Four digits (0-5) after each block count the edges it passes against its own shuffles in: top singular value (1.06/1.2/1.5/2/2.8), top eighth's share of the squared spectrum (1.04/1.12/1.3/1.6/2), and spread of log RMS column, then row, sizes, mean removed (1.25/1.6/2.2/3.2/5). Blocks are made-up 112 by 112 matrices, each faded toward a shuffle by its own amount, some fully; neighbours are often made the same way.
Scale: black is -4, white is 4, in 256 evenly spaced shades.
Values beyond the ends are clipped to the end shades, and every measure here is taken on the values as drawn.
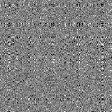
5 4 3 3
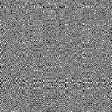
5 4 3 3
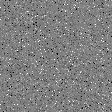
1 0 0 0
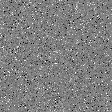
0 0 0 0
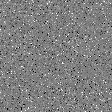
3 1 0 0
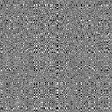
5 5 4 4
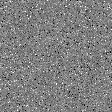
1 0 0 0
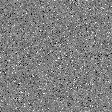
0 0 0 0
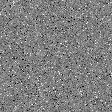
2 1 0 0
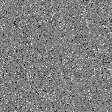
3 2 1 1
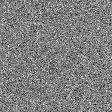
0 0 0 0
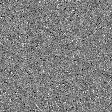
0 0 0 0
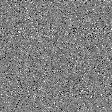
1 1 0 2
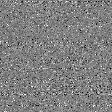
1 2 0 3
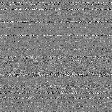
2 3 0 4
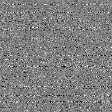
2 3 0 4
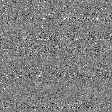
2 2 0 3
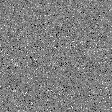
0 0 0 1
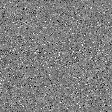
1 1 0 2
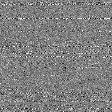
2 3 0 4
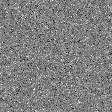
2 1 0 0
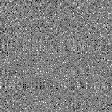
4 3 2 2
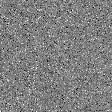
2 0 0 0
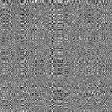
5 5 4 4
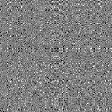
5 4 3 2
